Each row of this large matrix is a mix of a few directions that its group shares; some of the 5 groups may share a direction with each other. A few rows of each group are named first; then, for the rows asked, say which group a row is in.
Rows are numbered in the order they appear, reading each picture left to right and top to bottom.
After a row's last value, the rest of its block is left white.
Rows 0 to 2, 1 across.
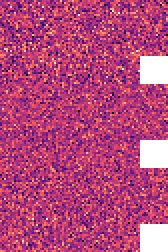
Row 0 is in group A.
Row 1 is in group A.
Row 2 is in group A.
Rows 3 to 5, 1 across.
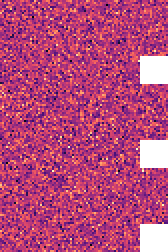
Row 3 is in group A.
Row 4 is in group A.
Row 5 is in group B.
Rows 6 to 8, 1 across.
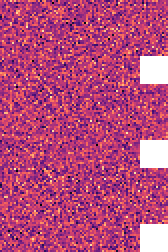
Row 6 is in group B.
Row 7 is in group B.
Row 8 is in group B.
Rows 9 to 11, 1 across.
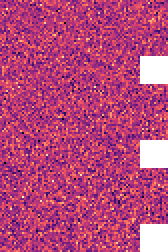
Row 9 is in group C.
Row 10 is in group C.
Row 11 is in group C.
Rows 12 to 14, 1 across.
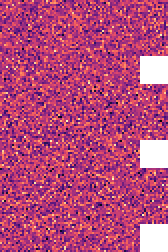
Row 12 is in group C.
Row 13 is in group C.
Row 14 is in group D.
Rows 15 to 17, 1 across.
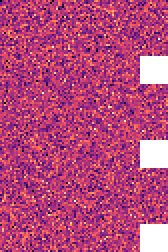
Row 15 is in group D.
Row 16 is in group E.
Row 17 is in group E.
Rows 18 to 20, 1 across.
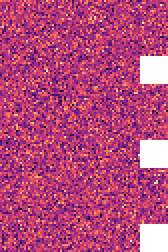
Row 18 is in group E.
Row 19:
B
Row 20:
C
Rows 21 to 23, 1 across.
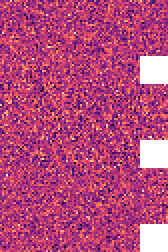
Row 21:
E
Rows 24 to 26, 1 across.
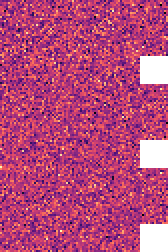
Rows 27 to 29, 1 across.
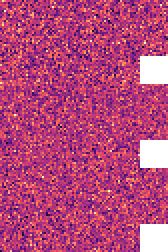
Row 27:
A
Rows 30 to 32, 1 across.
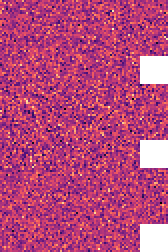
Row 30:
A
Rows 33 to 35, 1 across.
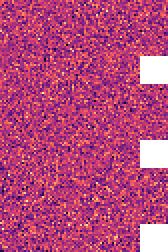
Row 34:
D
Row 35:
A
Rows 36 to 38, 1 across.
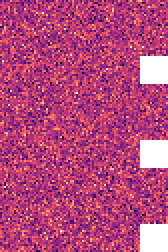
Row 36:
E
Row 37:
A
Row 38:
E
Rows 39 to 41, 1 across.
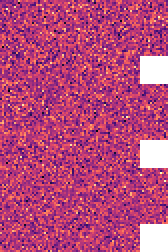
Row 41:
D
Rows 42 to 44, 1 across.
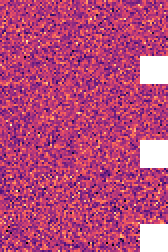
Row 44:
A
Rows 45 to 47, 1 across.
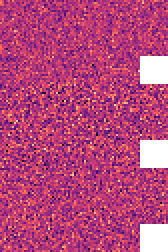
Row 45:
B
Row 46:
D
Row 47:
C
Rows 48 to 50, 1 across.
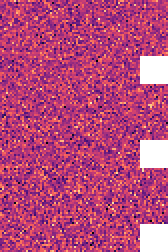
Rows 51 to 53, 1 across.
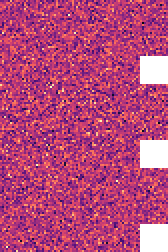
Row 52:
D
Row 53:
A
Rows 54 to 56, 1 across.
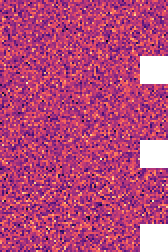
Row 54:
B
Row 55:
A
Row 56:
D
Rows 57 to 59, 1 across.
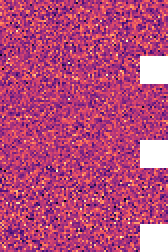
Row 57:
A
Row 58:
E
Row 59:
A
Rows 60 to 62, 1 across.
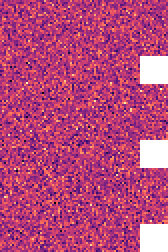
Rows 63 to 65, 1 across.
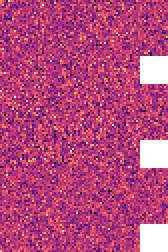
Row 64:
A
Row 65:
E
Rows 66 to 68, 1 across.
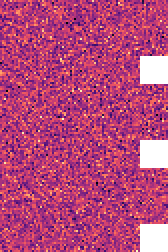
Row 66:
B
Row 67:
C
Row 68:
E
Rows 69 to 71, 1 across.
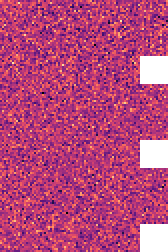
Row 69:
C
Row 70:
D
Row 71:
C
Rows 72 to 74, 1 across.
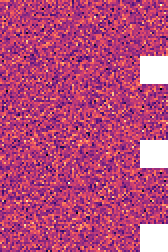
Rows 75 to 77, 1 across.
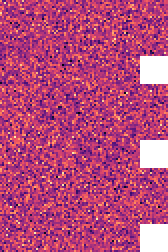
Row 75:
A
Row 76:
C
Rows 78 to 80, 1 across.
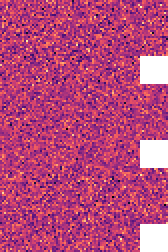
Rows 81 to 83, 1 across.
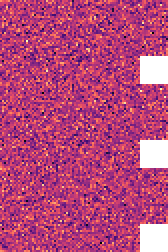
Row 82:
D
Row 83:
A
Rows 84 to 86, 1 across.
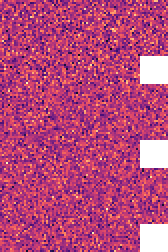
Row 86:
B
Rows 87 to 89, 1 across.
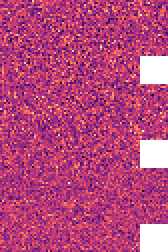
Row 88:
E
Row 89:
E
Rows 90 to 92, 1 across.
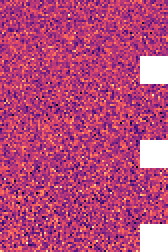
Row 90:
E
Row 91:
E
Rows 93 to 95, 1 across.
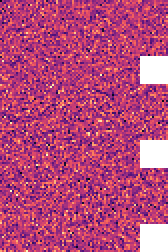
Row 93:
A
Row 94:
D
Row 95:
A
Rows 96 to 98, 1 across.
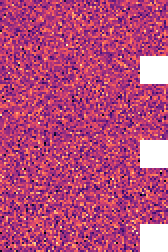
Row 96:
C
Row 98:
A
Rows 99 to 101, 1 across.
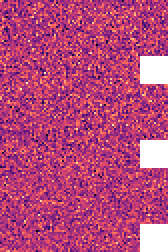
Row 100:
A
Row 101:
C
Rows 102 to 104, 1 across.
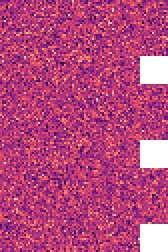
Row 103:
C
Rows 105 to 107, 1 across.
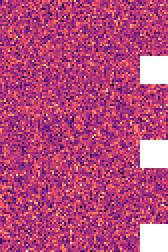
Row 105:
D
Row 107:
B
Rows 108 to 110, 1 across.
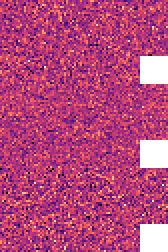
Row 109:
E
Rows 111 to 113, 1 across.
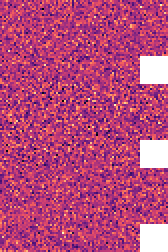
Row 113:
A
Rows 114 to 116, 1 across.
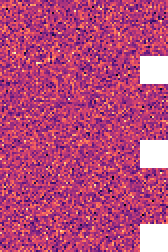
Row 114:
C
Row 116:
E
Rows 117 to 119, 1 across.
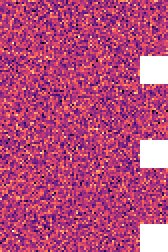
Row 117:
B
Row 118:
B
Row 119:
C
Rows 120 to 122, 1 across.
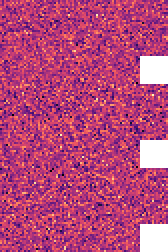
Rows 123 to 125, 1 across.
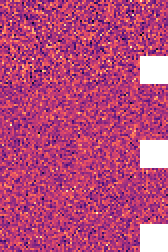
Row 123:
E
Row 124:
C
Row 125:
B
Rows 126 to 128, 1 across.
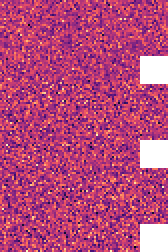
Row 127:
D
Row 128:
B
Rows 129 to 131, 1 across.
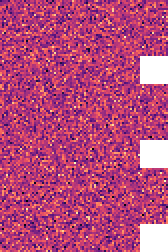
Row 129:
D
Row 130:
B
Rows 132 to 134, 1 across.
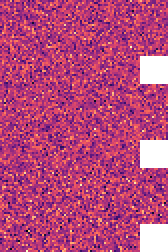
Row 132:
E
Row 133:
E
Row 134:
B
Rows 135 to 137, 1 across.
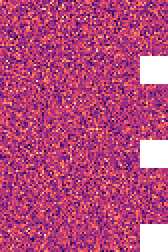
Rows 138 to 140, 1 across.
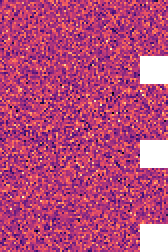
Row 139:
A
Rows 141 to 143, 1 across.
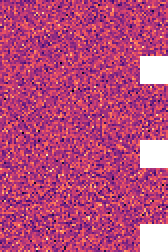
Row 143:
D
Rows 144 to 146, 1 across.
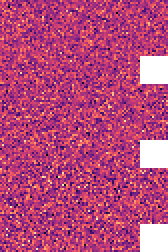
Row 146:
D
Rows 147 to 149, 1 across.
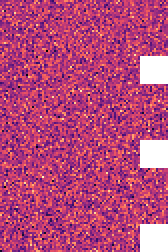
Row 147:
A
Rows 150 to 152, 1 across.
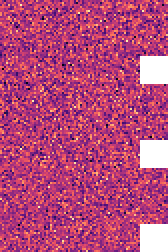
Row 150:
A
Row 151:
B
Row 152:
C
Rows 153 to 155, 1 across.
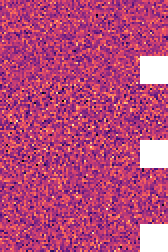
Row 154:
D
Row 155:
B
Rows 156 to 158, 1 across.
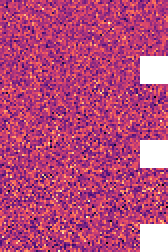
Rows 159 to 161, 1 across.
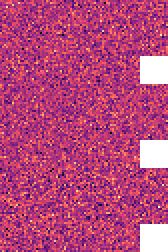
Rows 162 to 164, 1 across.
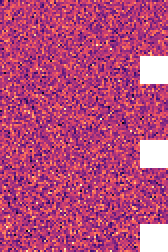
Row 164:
B
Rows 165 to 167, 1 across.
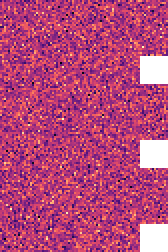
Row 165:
E
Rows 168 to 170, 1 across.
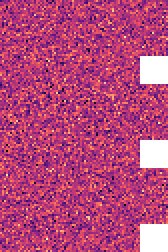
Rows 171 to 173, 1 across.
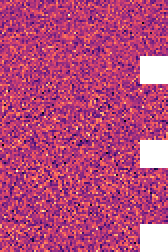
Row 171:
E
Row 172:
A
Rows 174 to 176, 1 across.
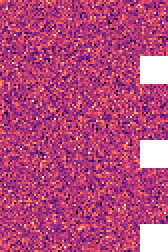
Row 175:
B
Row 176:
A
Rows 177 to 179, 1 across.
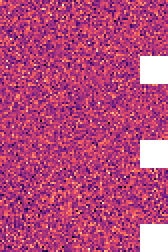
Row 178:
B
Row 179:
C
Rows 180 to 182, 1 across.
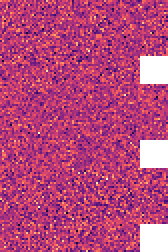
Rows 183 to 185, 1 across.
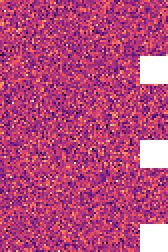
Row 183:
A
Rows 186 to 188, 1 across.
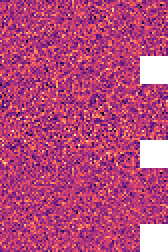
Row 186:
E
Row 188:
D
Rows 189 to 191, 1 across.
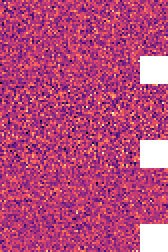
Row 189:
A
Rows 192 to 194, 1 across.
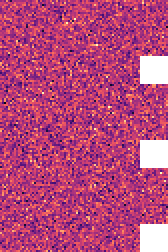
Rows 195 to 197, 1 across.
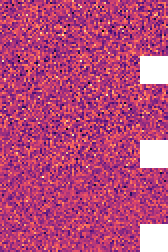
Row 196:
C
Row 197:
D
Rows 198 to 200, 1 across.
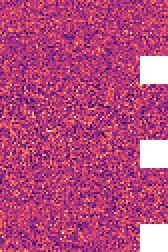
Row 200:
A
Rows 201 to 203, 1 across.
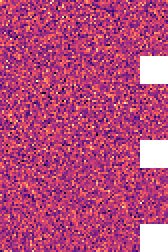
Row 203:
E
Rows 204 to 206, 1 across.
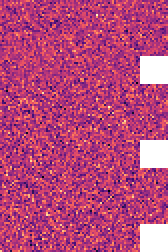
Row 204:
E
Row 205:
E
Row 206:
E
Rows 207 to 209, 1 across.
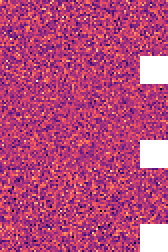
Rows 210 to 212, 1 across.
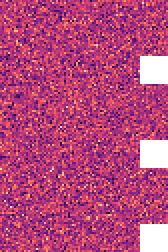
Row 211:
B
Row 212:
D
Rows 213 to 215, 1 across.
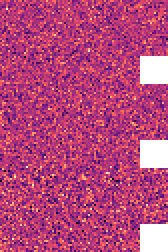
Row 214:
B
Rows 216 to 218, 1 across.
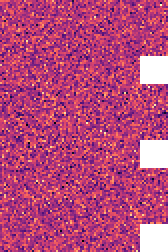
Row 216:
A
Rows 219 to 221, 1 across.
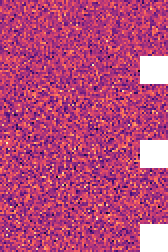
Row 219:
B
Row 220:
B
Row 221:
D
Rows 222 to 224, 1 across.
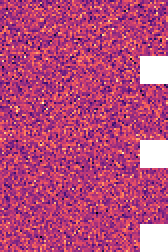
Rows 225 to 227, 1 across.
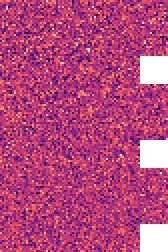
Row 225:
C
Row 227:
A
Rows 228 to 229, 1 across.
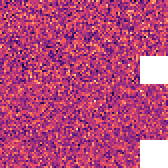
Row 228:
E
